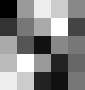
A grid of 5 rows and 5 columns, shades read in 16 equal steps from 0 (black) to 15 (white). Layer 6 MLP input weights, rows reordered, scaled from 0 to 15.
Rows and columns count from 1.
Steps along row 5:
down down down up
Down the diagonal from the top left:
0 7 1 2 7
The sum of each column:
38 48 36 38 32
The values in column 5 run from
4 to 8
